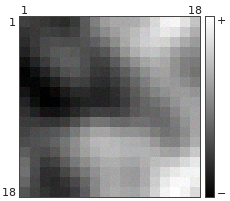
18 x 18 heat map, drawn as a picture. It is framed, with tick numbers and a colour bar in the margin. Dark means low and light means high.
The ninth with the highest average is the bottom right. There are no lone odd cells. The ninth with the lowest average is the middle left. There are no regular stripes. Values rise toward the right.
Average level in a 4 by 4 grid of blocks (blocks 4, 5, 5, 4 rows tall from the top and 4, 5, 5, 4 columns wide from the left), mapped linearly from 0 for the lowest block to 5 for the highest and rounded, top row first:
1244 | 0123 | 1233 | 1245
